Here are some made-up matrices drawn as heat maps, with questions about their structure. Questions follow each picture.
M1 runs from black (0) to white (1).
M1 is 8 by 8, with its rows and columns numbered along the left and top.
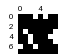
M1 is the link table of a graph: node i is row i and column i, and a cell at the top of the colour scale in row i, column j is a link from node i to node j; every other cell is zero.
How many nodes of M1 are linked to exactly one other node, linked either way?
1
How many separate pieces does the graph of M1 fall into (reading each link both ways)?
1
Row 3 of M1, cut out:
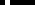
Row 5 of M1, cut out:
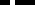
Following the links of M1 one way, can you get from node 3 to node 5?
no
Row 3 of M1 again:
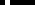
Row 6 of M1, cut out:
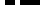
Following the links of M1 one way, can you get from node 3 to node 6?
no
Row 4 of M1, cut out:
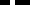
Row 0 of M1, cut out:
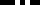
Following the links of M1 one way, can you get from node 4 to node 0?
yes
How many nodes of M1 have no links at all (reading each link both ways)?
0
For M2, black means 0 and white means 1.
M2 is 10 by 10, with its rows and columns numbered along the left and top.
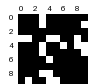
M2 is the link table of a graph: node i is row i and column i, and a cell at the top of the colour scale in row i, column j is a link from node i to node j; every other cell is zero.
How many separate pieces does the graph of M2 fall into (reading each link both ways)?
3
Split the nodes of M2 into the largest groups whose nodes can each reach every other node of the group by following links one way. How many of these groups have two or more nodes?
1
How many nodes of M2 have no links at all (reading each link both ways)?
2
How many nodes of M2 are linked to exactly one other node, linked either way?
2
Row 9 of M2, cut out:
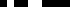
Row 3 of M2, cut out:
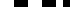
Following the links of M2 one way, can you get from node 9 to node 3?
yes
